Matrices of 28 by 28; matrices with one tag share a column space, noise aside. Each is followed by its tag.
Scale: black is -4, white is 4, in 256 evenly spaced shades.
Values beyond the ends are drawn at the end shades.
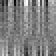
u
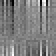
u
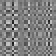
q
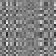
q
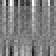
u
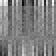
u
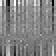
u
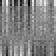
u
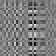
q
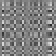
q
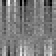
u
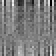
u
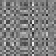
q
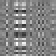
q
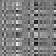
q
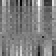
u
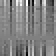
u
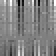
u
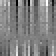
u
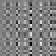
q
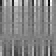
u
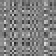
q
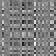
q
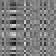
q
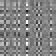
q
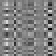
q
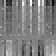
u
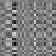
q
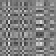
q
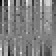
u
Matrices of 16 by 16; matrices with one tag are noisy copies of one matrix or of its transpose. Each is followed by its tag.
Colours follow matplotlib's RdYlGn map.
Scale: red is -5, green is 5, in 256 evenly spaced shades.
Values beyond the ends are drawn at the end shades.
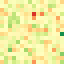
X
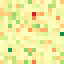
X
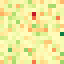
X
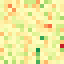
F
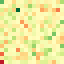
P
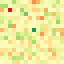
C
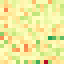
F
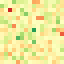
C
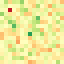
C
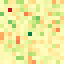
C
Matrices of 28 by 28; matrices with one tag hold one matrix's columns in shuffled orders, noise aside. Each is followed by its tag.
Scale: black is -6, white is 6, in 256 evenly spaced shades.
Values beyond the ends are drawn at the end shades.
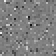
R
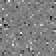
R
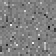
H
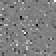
R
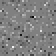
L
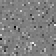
H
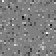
R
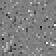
H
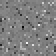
H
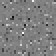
R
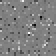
R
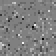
H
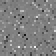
L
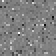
R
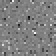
R
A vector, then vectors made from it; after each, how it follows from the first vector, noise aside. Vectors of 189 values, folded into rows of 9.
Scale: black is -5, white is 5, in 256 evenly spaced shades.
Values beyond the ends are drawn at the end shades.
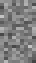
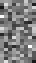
scaled up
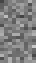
reversed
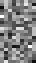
scaled up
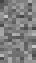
reversed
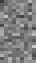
reversed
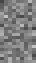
reversed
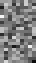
scaled up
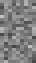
copied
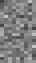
reversed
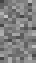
reversed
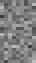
negated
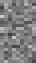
copied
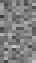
negated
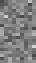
reversed
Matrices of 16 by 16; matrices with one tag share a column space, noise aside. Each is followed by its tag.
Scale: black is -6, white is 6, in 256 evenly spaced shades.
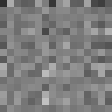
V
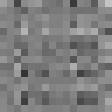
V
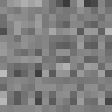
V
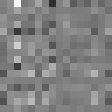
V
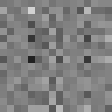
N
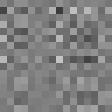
N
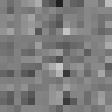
V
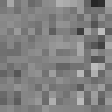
V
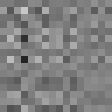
N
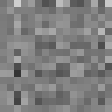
V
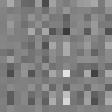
V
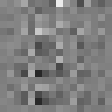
V
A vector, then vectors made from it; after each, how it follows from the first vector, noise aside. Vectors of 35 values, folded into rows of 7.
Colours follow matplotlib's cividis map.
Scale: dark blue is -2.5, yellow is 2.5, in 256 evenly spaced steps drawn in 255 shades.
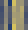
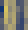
wrapped around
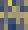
sign-scrambled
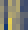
wrapped around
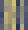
reversed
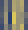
wrapped around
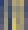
wrapped around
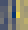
wrapped around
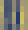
wrapped around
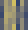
reversed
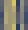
reversed
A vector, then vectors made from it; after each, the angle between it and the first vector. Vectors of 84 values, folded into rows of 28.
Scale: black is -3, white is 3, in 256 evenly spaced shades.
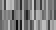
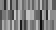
orthogonal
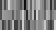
partly aligned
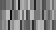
orthogonal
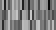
orthogonal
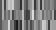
nearly parallel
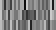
orthogonal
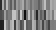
orthogonal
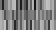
partly aligned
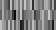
orthogonal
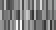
nearly opposite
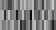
orthogonal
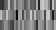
orthogonal
